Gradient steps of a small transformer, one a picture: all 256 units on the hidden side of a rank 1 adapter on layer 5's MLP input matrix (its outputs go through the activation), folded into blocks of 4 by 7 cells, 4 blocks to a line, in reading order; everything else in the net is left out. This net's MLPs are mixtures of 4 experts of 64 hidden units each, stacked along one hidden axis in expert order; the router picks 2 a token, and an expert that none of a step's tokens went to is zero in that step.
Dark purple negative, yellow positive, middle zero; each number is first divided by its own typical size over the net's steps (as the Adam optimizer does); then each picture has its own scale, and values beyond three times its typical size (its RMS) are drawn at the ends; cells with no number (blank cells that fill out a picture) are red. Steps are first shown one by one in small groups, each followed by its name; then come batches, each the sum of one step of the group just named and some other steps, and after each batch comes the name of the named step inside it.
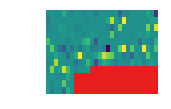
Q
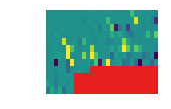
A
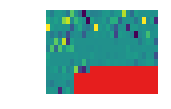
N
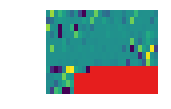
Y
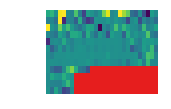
Y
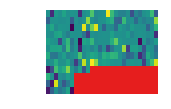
Q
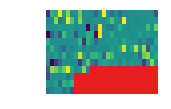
Q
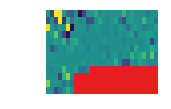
N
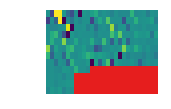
A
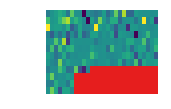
N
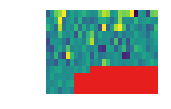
A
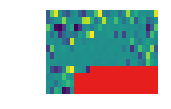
Y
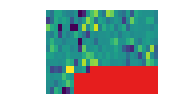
Y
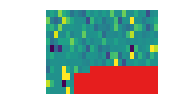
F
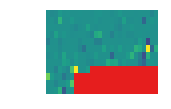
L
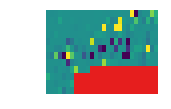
L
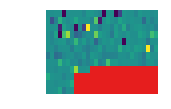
L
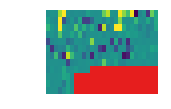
F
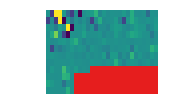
F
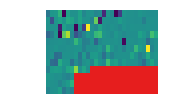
L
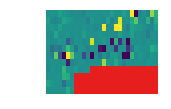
F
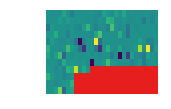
L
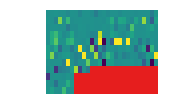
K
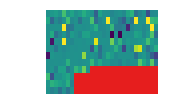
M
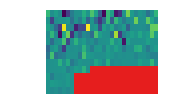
M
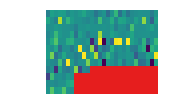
K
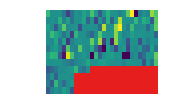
K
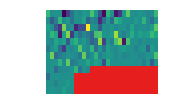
K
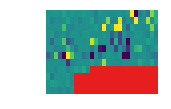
M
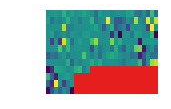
M
